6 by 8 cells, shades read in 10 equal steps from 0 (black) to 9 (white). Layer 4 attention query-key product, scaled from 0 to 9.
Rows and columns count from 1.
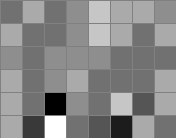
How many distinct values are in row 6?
6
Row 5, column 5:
4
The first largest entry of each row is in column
5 5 1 1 6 3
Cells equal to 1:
1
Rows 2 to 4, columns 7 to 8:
4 6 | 4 4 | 4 6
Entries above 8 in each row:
0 0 0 0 0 1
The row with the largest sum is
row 1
